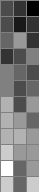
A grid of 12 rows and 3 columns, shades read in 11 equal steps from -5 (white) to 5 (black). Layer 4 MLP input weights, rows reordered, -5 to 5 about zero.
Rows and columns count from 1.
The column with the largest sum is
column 2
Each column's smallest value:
-5 -2 -3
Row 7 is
-2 2 -1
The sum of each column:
-9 11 8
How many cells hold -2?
4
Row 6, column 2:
2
